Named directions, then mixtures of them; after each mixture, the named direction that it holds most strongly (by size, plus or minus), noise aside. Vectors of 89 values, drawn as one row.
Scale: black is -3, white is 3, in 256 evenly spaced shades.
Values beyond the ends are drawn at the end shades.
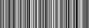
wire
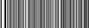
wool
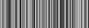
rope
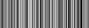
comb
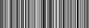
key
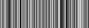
rope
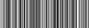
key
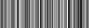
comb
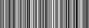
wire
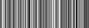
wire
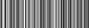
wool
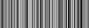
comb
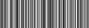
key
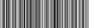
key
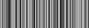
rope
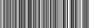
comb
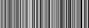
comb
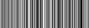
comb
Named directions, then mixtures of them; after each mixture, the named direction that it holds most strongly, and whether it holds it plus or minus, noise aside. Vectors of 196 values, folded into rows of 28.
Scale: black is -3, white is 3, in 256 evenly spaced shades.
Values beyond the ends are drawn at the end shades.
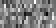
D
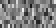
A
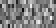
A, minus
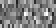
A, minus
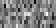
D, minus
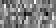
D, plus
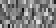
A, minus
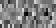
A, plus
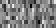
A, plus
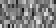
A, minus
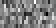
D, plus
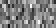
A, minus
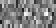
A, minus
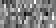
D, plus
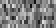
D, minus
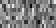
A, plus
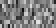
A, minus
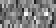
A, minus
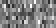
D, plus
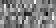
D, plus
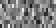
A, plus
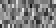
A, plus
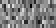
A, plus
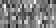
D, plus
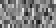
A, plus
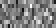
A, minus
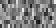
A, plus
